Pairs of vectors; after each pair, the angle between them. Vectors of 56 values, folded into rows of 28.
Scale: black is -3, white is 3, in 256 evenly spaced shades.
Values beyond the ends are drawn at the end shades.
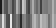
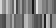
partly opposed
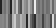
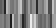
orthogonal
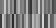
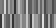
nearly parallel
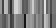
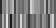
orthogonal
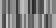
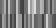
nearly opposite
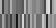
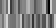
partly opposed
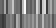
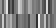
partly opposed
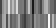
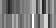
partly opposed
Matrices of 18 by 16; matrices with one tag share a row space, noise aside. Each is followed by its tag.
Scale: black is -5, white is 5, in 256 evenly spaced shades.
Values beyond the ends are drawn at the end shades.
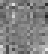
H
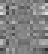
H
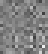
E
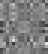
H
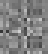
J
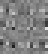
H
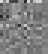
J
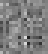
J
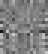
H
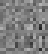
E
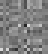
J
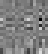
E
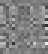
H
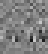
E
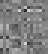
J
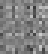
E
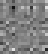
H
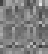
E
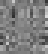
H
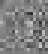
E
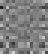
H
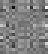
H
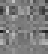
H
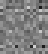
E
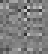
J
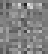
J
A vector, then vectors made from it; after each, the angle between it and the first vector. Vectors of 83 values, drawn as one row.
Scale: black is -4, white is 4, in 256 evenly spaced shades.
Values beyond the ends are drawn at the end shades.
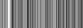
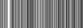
nearly parallel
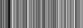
nearly opposite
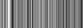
nearly parallel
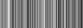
nearly parallel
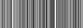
orthogonal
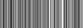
orthogonal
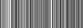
partly aligned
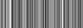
partly aligned
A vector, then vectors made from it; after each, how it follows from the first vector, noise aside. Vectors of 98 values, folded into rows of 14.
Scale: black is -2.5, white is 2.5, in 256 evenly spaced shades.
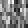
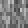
shrunk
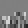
partly zeroed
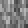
shrunk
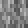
shrunk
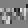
partly zeroed
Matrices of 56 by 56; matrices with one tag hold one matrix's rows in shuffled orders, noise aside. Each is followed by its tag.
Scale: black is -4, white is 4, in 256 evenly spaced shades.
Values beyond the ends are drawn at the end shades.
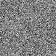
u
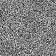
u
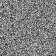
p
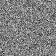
u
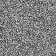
u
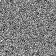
p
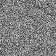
u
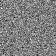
p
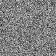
u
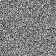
u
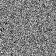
p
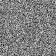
u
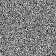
u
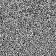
u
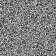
p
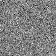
u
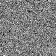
u
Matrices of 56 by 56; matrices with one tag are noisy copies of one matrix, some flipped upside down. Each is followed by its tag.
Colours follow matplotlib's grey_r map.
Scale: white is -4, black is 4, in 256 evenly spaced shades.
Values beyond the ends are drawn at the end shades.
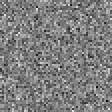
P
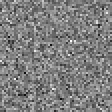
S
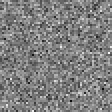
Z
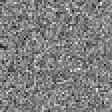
S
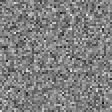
S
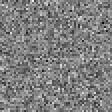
Z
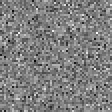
P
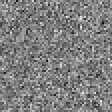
Z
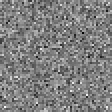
P
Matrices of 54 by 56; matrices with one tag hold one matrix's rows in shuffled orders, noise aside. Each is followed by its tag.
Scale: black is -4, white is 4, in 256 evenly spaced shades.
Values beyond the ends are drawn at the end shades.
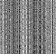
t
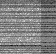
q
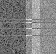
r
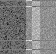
r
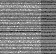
q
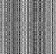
t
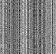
t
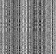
t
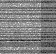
q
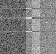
r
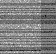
q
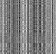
t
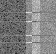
r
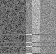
r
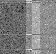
r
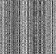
t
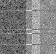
r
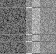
r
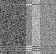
r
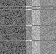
r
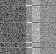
r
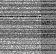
q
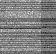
q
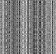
t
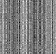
t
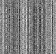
t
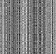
t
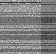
q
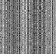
t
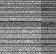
q
